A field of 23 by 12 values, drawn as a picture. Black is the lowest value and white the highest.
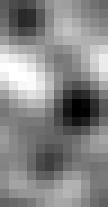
Ninth with the highest average: middle left. Lone odd cells: none. Mirror symmetry: none. Grain: blotchy. Ninth with the lowest average: middle right.
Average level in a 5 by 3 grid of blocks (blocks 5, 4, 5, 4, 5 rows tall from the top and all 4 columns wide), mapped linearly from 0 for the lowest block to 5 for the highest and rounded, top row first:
1 3 3
5 3 4
3 2 0
2 1 2
2 2 2
